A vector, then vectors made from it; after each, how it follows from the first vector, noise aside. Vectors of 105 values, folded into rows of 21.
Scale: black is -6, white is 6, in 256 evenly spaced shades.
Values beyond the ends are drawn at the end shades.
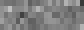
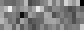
scaled up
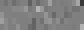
partly zeroed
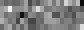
scaled up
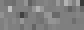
partly zeroed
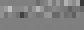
partly zeroed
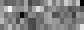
scaled up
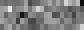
scaled up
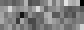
scaled up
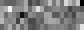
scaled up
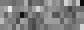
scaled up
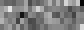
scaled up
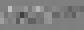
partly zeroed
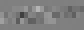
partly zeroed
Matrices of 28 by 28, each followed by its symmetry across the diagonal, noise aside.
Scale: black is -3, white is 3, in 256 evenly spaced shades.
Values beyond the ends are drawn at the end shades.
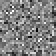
symmetric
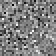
symmetric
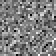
symmetric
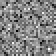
symmetric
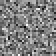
antisymmetric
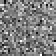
antisymmetric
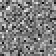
symmetric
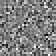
antisymmetric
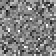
symmetric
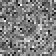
symmetric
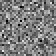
symmetric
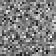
antisymmetric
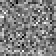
antisymmetric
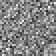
symmetric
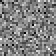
symmetric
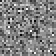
symmetric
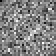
symmetric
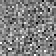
antisymmetric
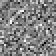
symmetric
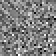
antisymmetric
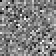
symmetric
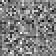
antisymmetric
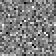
antisymmetric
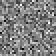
antisymmetric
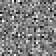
antisymmetric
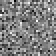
antisymmetric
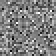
antisymmetric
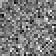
symmetric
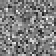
antisymmetric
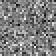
antisymmetric
